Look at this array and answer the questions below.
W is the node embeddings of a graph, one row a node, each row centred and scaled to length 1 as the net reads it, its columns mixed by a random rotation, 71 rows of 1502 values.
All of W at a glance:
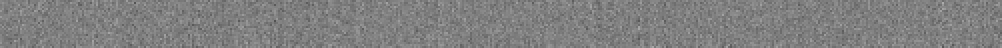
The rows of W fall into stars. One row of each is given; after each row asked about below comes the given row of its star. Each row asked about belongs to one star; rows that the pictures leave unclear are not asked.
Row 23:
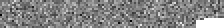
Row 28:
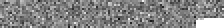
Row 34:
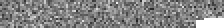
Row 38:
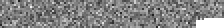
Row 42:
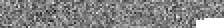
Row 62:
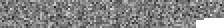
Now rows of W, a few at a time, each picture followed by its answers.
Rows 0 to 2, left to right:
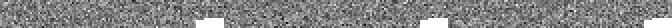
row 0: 42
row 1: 38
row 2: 62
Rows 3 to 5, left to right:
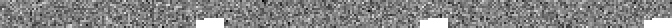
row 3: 28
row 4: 28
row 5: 62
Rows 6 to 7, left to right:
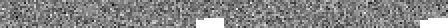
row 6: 62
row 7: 34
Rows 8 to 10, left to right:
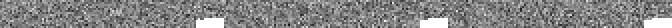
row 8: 28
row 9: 28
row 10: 62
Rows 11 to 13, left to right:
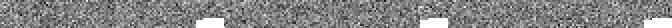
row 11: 42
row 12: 28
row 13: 28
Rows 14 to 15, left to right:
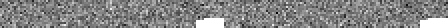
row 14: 38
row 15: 38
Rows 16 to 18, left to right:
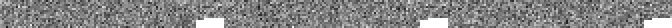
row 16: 42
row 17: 42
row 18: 23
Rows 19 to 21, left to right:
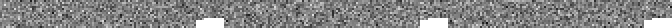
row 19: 23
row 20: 28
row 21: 28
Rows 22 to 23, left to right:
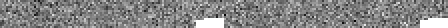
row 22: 42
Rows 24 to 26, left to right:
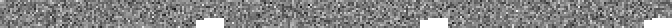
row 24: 42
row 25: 28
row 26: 38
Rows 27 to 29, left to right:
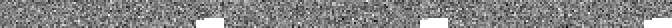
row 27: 38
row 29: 62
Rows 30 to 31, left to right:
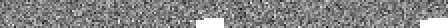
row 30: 34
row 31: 34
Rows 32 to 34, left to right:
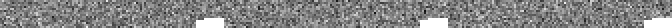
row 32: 62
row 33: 42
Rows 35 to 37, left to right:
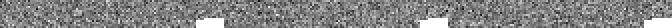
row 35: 62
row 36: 34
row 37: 38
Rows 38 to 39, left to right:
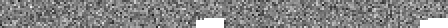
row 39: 23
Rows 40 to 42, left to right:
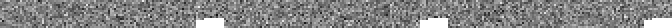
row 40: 28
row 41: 28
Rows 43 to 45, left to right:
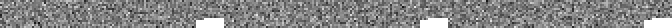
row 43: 23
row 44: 23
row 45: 28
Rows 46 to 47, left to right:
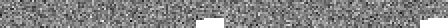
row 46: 23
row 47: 38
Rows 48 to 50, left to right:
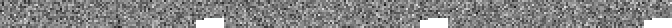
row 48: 62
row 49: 23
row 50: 42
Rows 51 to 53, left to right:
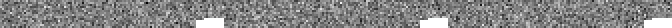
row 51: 34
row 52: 34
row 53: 38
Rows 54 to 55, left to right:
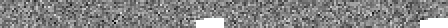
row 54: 34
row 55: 38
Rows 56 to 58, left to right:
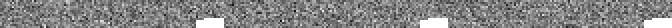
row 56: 23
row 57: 34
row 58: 62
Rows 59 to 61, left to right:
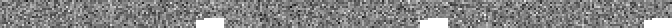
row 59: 38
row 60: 42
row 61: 62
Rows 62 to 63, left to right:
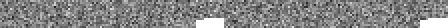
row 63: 23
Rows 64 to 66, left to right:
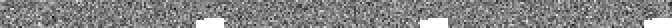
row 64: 34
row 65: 62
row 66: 38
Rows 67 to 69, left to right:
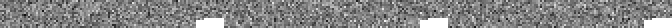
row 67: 62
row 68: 62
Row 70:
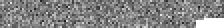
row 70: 42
